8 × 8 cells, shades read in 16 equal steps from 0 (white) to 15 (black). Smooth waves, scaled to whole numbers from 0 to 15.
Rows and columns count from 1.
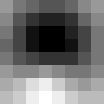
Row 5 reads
8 10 11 12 12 12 10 8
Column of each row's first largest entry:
4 4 4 4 4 6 7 1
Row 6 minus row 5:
-2 -3 -4 -6 -5 -4 -2 -1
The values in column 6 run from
3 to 14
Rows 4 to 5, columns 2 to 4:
11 14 15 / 10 11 12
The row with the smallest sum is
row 8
